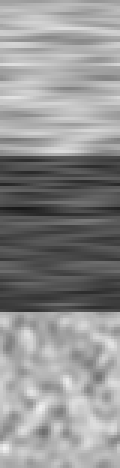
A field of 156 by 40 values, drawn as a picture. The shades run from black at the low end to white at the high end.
The table splits into 3 rows of 1 panel. Panel 1,1: high, streaked across. Panel 2,1: low, streaked across. Panel 3,1: high, blotchy.
